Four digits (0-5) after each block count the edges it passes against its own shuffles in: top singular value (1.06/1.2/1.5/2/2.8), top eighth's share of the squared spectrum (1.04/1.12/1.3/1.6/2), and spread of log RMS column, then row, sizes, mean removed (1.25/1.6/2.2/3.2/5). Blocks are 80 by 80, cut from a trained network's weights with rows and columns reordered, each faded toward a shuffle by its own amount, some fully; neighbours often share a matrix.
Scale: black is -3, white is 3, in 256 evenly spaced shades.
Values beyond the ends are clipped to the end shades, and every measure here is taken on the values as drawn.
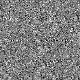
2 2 1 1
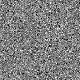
3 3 1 1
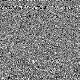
2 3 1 3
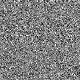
2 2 0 2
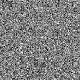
3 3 1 1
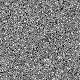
0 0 0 0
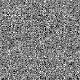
3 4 2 2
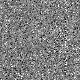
1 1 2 0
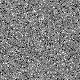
0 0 0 0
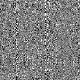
3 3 3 1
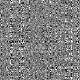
4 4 4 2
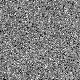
0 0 0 0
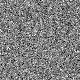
0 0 0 0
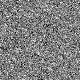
1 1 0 0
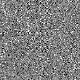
3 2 2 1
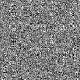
3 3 2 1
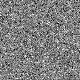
0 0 0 0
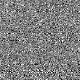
2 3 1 3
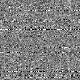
3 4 1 3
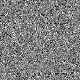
1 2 0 2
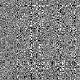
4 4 3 2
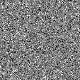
2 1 1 1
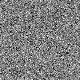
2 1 0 0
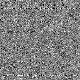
2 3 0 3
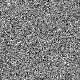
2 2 0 1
